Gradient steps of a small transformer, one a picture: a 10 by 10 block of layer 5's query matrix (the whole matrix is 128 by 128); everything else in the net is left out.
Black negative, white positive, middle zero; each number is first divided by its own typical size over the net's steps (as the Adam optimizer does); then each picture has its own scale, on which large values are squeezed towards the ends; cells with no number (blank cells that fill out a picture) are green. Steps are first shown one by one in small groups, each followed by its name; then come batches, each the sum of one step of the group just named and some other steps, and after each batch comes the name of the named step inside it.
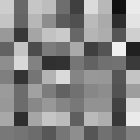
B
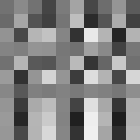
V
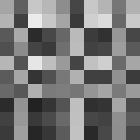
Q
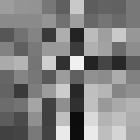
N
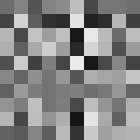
N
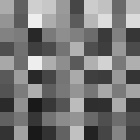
Q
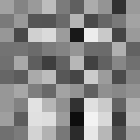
B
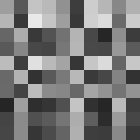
Q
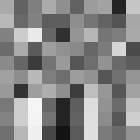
B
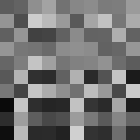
Q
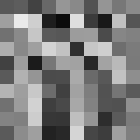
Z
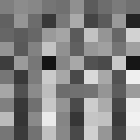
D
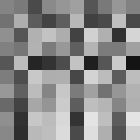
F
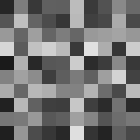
Z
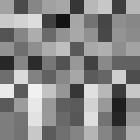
Z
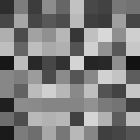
F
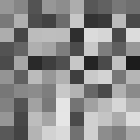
F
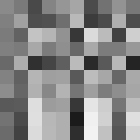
F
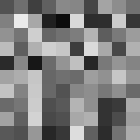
Z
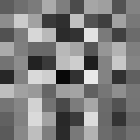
Z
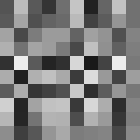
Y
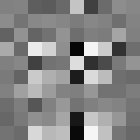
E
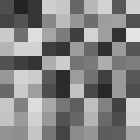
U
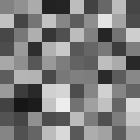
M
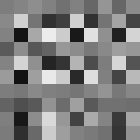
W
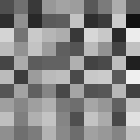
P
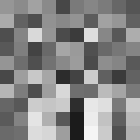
M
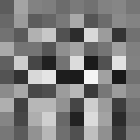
Y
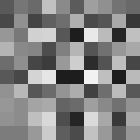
P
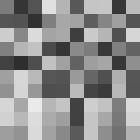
U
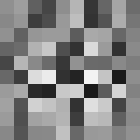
Y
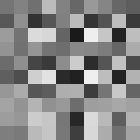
P
